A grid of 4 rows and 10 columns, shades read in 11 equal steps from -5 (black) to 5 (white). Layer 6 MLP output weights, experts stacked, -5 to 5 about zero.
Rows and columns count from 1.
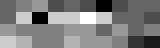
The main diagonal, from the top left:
-1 3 0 0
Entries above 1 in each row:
0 5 0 3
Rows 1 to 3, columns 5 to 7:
-1 -2 -5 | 3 5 3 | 1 1 -1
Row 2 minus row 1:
0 3 -6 5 4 7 8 1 0 -1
